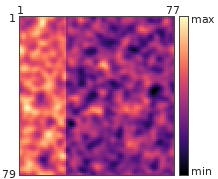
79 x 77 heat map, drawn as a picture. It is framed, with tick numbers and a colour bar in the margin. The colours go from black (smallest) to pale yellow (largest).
There are no regular stripes. The field is mottled with small blotches. The left part is higher, up to a seam about 30% of the way across. Overall the values sit about 50% of the way up the scale.
